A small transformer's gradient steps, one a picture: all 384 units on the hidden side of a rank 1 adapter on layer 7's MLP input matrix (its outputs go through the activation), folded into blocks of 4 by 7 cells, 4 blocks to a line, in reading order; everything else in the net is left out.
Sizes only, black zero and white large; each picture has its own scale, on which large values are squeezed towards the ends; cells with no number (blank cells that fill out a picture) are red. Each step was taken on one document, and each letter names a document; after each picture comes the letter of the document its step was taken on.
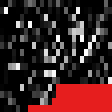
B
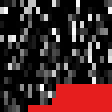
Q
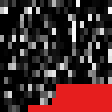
Q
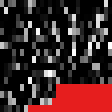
B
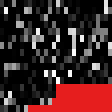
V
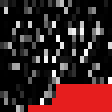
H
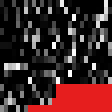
V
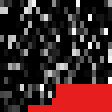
Q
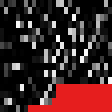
V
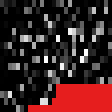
H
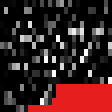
H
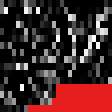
B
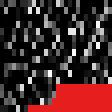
V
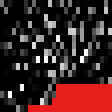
H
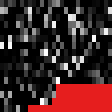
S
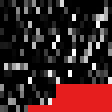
V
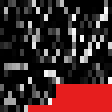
V
